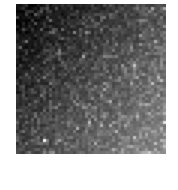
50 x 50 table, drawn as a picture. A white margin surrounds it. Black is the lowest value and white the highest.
Odd rows or columns: none. Ninth with the lowest average: top left. Grain: fine. Slope: up to the bottom right. Mirror symmetry: none.
